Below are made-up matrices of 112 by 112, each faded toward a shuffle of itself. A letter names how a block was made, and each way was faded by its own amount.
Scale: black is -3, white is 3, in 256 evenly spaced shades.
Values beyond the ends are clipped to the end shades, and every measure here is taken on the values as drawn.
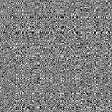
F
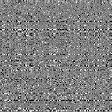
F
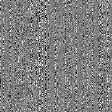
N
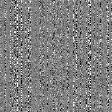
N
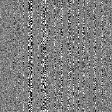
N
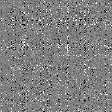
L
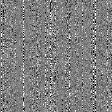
N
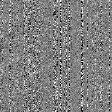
N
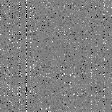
L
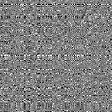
F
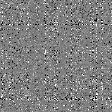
L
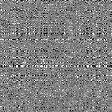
F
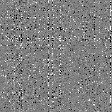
L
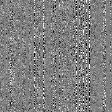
N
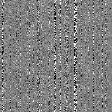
N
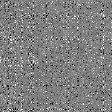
L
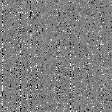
L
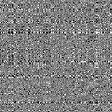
F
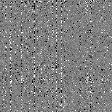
L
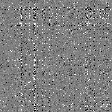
L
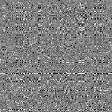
F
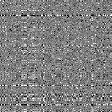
F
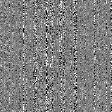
N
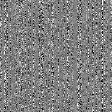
N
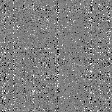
L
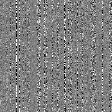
N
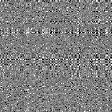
F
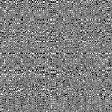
F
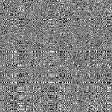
F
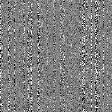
N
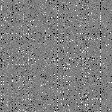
L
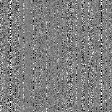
N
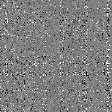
L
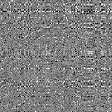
F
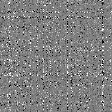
L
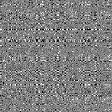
F
